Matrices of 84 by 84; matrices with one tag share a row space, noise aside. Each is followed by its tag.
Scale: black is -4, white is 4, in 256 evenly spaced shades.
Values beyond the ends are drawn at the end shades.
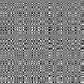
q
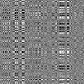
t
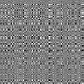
q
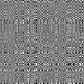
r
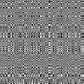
q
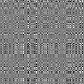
r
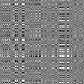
t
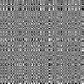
q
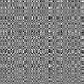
q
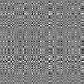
q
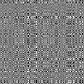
r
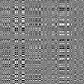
t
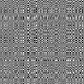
r
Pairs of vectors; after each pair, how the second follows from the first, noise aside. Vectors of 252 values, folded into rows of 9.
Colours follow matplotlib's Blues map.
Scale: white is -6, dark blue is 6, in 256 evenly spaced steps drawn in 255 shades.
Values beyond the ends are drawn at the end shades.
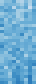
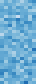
shuffled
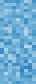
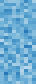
negated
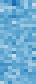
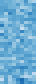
reversed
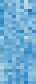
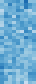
negated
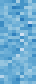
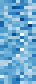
scaled up
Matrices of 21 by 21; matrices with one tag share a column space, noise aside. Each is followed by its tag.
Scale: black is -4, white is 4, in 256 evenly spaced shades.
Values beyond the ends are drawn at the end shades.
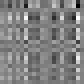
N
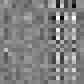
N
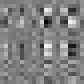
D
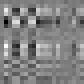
D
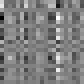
N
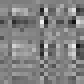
D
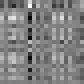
N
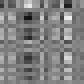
N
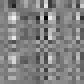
N
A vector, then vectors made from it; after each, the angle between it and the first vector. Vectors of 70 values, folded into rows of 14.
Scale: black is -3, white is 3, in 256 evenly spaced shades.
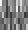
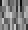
nearly opposite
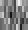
partly aligned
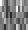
nearly parallel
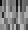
nearly opposite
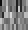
nearly opposite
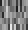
nearly opposite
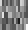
partly aligned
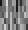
nearly opposite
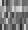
partly aligned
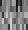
nearly opposite
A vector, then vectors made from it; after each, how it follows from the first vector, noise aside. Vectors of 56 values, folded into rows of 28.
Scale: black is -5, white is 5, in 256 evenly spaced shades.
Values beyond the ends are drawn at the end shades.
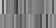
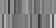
reversed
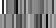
scaled up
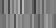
wrapped around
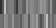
sign-scrambled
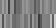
reversed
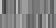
sign-scrambled
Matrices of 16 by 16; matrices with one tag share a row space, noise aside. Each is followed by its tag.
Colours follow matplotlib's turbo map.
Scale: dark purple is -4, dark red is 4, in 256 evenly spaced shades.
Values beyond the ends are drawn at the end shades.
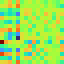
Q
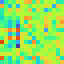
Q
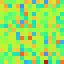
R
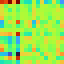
Q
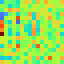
Q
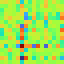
R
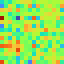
Q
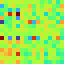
Q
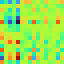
Q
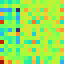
Q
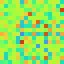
R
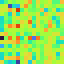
Q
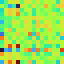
Q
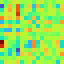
Q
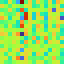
R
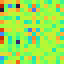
Q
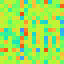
R
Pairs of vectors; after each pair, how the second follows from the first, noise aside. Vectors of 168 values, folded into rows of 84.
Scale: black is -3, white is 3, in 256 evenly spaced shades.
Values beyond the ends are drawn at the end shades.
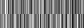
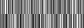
sign-scrambled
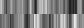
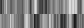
negated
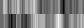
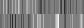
partly zeroed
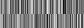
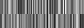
sign-scrambled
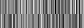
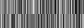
sign-scrambled
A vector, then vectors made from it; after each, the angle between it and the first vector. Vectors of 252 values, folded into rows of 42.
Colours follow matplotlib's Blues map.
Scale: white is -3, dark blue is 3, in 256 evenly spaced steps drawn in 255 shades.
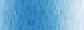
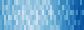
nearly opposite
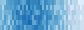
nearly parallel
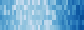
nearly opposite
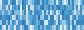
orthogonal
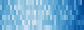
nearly opposite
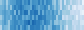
nearly parallel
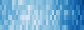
nearly opposite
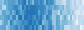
nearly parallel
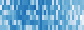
partly aligned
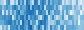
partly aligned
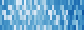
partly opposed
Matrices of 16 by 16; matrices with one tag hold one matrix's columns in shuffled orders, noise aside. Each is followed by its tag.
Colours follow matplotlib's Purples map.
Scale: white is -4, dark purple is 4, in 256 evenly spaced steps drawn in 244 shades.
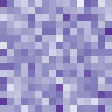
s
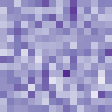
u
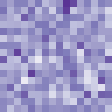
u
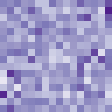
u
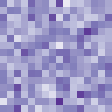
s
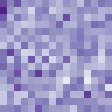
u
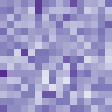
u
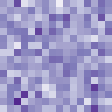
s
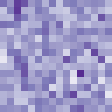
u
